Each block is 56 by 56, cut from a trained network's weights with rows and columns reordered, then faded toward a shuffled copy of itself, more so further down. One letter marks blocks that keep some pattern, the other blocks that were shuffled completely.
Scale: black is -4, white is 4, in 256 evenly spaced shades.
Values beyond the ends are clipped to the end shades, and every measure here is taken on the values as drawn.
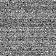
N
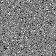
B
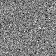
B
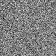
N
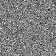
B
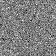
B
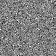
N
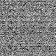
N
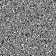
B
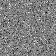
B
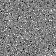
B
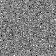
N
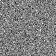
B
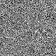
N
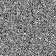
B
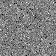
B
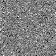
N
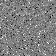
B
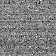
N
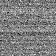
N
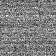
N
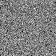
B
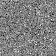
B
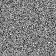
B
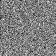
B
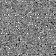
N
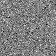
B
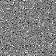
N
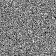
B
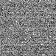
N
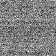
N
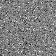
B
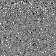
N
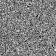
B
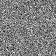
B
